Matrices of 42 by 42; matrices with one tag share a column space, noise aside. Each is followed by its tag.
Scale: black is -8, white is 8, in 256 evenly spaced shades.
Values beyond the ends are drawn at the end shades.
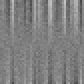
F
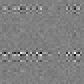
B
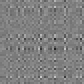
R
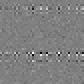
B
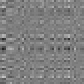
R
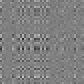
R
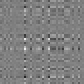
R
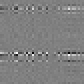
B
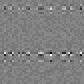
B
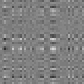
R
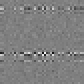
B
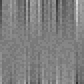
F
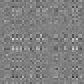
R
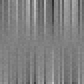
F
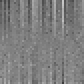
F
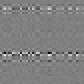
B
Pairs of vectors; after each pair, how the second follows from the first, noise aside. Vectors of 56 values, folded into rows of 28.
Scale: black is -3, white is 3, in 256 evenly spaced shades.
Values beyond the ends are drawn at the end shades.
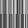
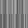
shrunk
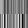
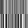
negated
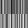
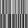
negated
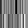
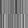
shrunk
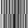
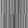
shrunk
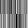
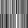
negated
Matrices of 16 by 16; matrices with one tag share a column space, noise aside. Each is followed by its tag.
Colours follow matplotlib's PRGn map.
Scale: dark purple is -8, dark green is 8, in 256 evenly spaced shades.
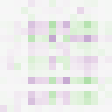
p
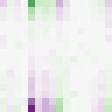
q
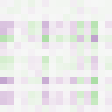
p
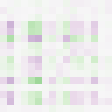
p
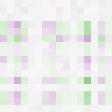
p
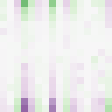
q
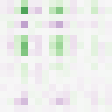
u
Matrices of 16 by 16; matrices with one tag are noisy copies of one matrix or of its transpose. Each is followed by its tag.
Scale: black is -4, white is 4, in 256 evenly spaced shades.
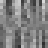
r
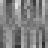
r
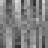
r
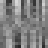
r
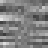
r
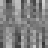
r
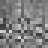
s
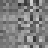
s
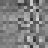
s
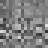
s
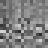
s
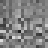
s
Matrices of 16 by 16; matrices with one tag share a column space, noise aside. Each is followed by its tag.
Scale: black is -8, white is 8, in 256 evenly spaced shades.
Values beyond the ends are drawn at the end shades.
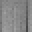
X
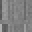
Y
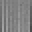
X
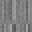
Y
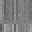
Y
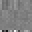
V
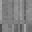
Y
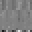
V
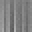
X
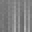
X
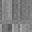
Y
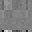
V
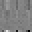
V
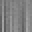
X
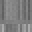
Y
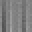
X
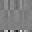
V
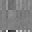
V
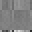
V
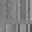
Y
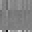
V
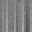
X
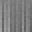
X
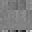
V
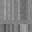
Y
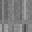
Y
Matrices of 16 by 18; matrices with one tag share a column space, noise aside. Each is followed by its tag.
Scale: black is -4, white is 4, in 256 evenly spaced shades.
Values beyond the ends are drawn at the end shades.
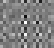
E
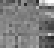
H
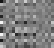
E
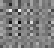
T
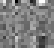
H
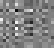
T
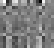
H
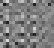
E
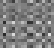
E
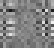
T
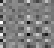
E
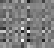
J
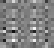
J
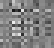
T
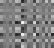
E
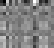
H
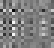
T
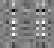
T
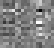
T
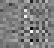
J
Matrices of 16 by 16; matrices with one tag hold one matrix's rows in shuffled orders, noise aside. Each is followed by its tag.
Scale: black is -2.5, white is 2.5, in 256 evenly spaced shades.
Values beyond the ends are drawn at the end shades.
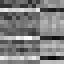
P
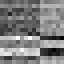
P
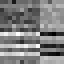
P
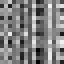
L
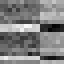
P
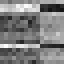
P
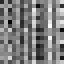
L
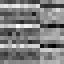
P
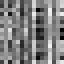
L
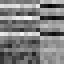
P
